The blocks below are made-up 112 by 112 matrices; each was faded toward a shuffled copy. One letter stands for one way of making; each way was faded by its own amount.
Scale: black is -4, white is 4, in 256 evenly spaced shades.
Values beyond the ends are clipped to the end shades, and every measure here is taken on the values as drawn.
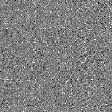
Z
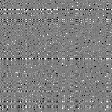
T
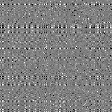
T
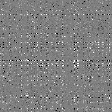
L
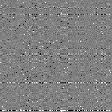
T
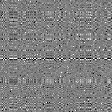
T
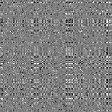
T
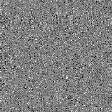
Z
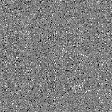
Z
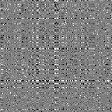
T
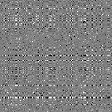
T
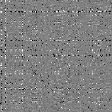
L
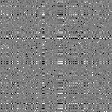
T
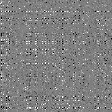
L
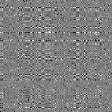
T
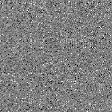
Z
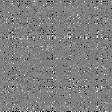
L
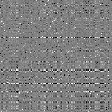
T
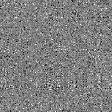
Z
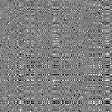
T
